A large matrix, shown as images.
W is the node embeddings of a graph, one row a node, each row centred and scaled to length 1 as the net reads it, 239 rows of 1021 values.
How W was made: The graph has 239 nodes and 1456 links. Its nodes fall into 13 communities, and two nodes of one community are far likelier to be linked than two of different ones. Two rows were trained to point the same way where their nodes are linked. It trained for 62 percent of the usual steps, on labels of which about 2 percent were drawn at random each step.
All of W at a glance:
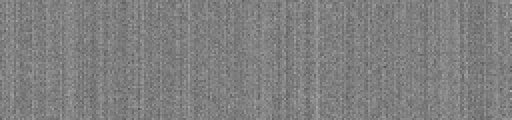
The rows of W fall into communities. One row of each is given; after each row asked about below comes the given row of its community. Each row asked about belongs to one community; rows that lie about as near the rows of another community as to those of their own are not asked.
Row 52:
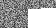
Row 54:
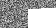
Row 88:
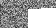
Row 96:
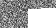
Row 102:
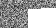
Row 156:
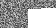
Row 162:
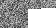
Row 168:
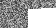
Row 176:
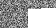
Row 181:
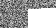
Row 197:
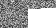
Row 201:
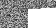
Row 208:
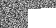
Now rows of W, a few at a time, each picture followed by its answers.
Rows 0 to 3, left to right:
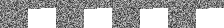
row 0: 197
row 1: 176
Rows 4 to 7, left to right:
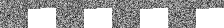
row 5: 54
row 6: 162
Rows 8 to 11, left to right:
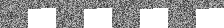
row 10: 88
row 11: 201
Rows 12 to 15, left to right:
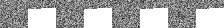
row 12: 197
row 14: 168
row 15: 88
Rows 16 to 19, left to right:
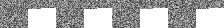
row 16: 54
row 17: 162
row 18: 52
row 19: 102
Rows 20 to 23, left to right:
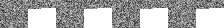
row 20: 162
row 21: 96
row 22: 54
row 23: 197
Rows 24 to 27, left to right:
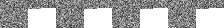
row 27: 54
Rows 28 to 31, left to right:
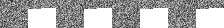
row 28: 168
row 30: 162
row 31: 54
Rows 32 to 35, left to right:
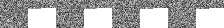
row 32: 54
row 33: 181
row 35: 197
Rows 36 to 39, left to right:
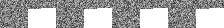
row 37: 156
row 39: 96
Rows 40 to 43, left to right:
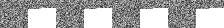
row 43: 88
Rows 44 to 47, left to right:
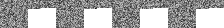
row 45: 168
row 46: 208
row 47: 201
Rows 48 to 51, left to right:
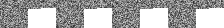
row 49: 168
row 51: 102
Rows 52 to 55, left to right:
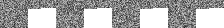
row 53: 96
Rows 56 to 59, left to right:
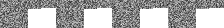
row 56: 201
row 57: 88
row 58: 208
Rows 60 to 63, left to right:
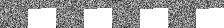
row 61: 168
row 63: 102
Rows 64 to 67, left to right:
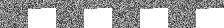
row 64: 197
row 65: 156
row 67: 52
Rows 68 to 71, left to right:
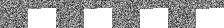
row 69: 52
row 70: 201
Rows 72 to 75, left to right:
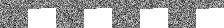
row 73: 201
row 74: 102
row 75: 102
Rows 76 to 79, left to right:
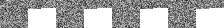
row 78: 156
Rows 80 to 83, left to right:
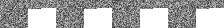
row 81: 201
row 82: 168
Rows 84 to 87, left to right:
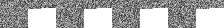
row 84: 168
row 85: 201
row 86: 201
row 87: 88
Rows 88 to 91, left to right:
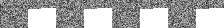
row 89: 96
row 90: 52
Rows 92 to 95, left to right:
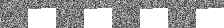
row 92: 208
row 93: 162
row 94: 52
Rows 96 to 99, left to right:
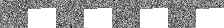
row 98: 52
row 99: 176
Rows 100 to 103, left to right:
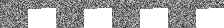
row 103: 181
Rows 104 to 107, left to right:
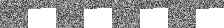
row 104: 54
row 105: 208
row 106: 156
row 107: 201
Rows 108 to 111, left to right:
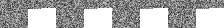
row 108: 156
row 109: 156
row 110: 96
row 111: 181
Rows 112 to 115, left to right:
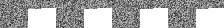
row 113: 168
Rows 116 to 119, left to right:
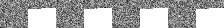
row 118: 102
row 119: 181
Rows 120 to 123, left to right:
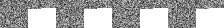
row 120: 102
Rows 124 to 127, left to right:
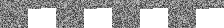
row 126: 156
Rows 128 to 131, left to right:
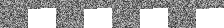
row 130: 96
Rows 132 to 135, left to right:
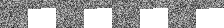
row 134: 162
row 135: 156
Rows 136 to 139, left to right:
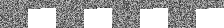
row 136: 197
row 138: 96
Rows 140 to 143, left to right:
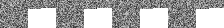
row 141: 162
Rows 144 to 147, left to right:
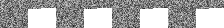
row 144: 156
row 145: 208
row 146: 156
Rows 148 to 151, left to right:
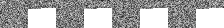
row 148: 96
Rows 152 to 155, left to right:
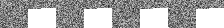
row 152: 156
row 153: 197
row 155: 88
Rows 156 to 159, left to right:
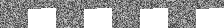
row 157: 96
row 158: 52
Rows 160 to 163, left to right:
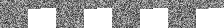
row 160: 156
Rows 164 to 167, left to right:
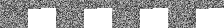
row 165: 181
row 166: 201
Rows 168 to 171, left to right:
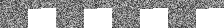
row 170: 168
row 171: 181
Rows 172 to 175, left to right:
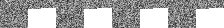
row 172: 176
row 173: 162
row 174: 156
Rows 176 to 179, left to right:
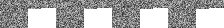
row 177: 168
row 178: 88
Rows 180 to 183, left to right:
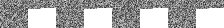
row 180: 54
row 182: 54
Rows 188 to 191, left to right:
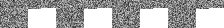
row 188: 88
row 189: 162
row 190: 96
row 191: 197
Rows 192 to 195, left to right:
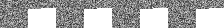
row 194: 102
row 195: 168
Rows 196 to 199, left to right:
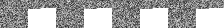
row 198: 54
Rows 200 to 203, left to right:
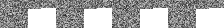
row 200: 201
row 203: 181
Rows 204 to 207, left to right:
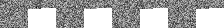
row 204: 201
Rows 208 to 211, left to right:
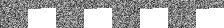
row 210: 54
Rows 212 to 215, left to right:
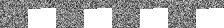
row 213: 201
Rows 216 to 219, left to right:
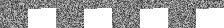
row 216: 96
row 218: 96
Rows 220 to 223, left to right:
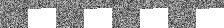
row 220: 52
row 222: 168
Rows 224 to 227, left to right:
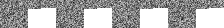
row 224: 208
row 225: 197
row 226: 52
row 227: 176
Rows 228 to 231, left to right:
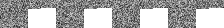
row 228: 54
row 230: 156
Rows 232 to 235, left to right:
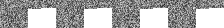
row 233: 96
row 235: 168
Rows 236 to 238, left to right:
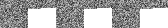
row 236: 201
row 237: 197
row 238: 176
